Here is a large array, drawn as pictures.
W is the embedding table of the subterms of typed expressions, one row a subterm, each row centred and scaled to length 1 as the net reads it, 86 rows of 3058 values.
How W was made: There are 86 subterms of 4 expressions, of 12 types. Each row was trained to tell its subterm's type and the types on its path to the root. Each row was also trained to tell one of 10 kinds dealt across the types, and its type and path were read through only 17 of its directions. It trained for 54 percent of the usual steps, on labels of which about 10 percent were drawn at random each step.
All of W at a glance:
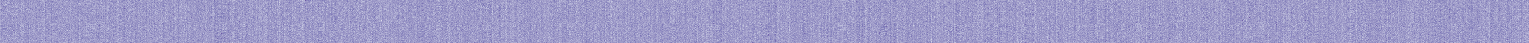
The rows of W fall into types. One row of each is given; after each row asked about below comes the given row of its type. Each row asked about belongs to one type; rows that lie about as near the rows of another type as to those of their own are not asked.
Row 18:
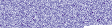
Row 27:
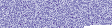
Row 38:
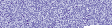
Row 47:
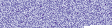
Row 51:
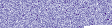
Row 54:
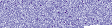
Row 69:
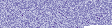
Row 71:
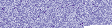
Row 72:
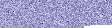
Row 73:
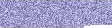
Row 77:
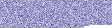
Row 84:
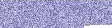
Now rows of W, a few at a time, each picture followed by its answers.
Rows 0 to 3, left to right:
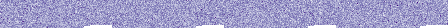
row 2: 51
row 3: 69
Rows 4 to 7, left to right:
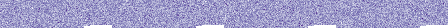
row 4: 54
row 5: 38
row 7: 73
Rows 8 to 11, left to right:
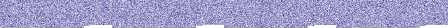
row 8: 51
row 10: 54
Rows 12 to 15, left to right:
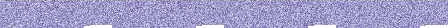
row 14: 84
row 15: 47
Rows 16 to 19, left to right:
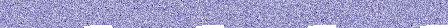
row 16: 54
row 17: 69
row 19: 18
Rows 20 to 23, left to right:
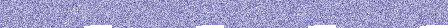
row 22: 84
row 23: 38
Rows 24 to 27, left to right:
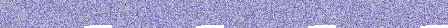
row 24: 69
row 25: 72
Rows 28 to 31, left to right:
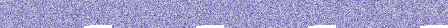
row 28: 72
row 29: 47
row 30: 27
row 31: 51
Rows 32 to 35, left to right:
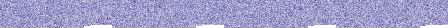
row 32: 27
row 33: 18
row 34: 84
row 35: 18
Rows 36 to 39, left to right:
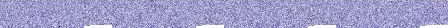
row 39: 84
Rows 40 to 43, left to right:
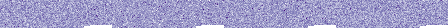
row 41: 77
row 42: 27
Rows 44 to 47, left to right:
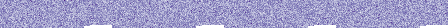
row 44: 84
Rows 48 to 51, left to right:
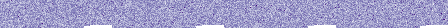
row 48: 72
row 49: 73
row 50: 51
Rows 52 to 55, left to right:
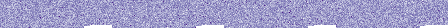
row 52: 72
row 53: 51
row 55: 69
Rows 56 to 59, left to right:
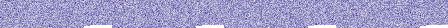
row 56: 47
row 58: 51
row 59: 18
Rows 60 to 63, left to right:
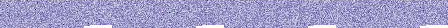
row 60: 27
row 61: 84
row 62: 72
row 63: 73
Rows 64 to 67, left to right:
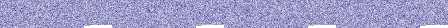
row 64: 47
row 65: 18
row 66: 73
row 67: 51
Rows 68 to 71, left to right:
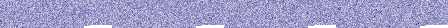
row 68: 72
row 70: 84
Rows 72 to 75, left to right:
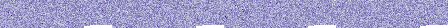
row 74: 73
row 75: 27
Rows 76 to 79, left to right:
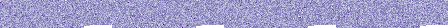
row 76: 47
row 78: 69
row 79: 54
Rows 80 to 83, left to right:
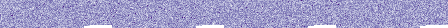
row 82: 27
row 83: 18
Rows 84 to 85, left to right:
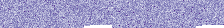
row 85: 38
